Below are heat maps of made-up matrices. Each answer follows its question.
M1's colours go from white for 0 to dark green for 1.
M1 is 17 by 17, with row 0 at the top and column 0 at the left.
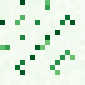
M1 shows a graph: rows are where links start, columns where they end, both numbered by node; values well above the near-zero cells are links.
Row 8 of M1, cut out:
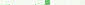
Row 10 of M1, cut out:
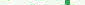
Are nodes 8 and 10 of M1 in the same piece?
yes
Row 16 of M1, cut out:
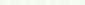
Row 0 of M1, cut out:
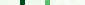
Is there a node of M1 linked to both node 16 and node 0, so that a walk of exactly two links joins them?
no
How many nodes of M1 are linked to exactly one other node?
4
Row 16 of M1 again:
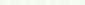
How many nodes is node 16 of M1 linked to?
0
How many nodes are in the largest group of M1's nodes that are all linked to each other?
2
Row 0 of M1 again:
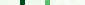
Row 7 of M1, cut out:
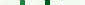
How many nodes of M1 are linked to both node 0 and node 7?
2
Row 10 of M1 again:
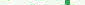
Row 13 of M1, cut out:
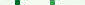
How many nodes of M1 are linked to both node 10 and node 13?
0
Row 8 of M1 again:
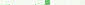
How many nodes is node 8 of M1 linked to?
1
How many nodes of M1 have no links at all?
4
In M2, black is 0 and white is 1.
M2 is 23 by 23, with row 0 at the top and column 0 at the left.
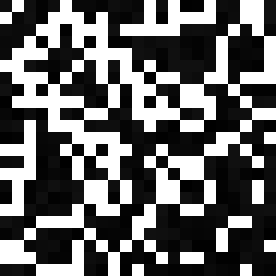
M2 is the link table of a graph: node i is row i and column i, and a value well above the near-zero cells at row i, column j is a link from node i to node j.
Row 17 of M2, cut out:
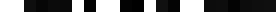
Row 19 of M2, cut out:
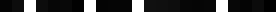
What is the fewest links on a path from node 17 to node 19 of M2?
3
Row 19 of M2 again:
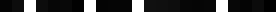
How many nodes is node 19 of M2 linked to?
4
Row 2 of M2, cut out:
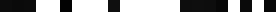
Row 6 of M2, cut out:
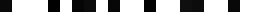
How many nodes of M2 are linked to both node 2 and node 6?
7
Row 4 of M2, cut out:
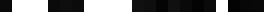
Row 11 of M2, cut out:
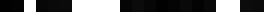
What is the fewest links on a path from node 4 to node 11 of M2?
2
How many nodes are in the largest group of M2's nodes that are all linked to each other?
4
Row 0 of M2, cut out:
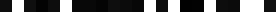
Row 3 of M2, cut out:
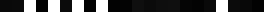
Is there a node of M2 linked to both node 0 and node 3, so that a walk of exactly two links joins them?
no
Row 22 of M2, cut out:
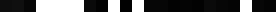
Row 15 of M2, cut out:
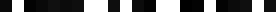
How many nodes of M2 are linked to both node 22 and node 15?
0
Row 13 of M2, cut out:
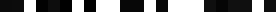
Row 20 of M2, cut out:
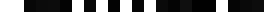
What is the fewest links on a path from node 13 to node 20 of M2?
2
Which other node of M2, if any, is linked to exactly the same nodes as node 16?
node 15
